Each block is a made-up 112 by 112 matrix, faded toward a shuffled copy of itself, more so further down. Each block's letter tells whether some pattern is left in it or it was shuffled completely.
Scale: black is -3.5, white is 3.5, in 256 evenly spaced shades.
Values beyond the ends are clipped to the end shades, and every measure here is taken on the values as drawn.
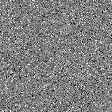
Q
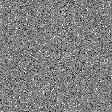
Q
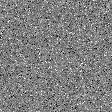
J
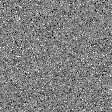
J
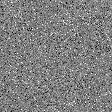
J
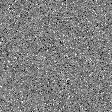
J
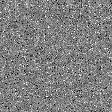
Q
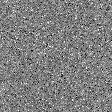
J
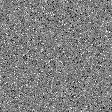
J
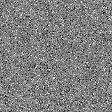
Q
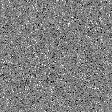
Q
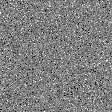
J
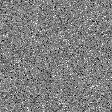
Q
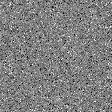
Q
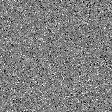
Q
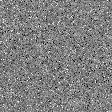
J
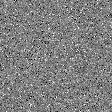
J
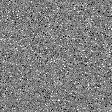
Q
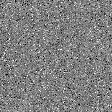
Q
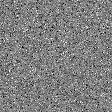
J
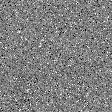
J
